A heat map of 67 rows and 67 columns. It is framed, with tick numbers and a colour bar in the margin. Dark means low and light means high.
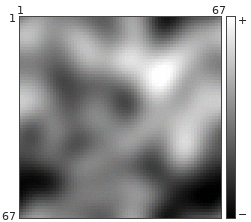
Overall the values sit about 50% of the way up the scale. No lone cell stands out from its neighbours. The field is smooth, with broad soft blobs. The bottom right is the ninth with the lowest average. The histogram is bell-shaped.
